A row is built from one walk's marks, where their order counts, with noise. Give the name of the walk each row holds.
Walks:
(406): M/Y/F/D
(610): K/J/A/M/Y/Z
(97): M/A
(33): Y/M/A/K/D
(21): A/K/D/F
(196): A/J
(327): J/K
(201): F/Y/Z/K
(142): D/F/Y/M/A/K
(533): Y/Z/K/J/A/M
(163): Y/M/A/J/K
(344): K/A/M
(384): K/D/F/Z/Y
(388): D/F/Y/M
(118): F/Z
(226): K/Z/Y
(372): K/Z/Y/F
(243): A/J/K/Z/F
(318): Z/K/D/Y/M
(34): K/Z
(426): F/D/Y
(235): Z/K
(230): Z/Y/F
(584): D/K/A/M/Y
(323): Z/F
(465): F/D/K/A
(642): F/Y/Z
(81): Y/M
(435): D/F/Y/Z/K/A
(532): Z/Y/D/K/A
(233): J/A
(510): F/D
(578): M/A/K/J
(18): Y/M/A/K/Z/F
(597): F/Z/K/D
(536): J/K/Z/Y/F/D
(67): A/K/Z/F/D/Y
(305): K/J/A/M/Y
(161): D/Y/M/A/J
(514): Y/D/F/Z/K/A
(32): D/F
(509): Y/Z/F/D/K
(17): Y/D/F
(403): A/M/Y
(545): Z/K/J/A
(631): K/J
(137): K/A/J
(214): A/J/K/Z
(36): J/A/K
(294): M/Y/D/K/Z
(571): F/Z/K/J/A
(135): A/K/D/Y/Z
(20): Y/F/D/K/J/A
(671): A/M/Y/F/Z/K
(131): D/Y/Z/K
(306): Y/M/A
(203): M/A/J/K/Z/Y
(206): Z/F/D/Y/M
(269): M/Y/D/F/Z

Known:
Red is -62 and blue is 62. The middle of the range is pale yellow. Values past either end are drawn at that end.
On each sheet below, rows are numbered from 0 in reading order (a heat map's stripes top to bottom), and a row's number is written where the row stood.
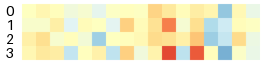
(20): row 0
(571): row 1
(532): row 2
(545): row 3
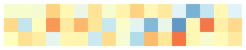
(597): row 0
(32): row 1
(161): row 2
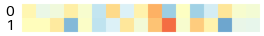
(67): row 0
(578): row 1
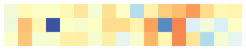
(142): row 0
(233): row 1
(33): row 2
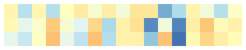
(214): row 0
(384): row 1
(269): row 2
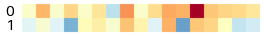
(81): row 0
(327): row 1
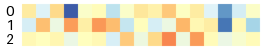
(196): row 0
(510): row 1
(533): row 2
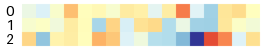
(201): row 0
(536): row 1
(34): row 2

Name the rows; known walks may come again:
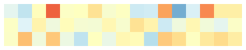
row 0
(642)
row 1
(203)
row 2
(206)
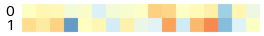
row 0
(20)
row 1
(137)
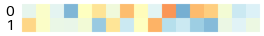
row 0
(327)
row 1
(21)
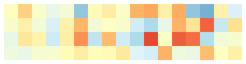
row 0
(465)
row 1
(403)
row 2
(163)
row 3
(671)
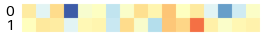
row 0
(196)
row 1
(161)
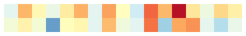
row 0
(306)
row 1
(36)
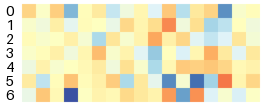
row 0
(631)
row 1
(571)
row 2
(514)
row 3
(610)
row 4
(142)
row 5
(372)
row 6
(233)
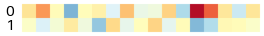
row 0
(344)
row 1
(294)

